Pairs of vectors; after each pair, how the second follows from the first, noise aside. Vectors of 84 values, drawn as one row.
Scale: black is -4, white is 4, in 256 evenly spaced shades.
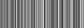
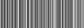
shuffled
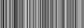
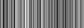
sign-scrambled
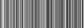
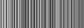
shuffled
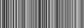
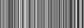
shuffled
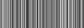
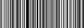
scaled up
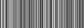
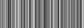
shuffled
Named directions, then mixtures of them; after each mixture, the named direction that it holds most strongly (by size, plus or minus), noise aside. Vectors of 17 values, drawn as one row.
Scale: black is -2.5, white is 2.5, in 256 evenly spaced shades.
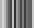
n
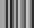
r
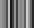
r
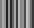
r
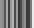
r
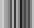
n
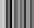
n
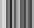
n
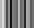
r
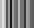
r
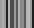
r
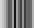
n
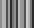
r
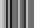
r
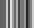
r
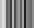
n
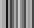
r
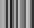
r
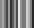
r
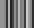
r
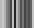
n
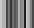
r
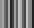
r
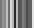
r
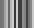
r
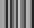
r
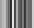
n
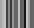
r
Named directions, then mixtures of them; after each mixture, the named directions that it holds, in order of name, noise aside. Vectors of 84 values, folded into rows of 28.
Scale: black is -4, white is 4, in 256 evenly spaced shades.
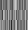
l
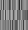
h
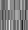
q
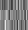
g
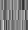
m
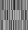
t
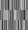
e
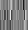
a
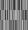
h, t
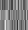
g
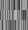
e, h, t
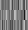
a, e, g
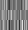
h, q, t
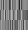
h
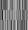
l, q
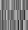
a, e, q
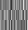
a, l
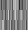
h, l, m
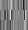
a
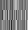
l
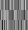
e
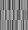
h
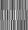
l, q, t
